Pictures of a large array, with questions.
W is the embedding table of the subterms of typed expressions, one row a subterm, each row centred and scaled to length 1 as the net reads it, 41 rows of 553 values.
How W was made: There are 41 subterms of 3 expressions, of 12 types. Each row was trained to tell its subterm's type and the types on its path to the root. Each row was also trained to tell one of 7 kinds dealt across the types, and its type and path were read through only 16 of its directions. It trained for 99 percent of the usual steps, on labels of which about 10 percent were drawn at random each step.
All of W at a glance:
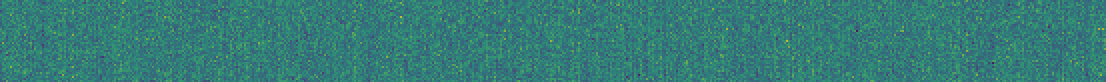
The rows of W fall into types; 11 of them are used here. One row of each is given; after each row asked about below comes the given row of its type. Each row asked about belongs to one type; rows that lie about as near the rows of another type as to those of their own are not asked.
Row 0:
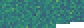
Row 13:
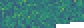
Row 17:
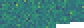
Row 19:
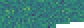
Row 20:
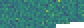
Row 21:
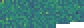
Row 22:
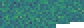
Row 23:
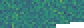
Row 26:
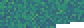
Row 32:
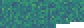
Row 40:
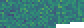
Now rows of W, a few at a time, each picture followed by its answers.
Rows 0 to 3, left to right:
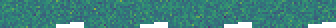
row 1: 26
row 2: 26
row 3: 22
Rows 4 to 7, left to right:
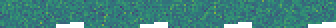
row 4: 32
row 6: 40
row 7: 22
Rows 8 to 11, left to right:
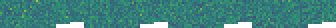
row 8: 26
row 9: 21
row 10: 23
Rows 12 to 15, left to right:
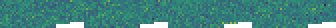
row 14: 13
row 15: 22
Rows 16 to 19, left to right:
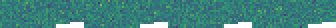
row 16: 0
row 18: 26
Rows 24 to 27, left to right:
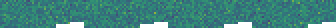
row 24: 17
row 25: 32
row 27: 22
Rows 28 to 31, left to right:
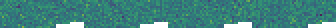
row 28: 17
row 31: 21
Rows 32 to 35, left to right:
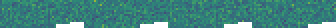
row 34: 0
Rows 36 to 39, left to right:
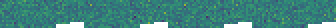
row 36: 13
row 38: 40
